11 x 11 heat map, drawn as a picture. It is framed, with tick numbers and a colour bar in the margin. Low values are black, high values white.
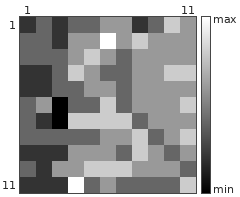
On average the colour sits 50% of the way up the scale. The middle right is the calmest part. The right part is higher, past a seam about 30% of the way across. The middle left is the ninth with the lowest average.
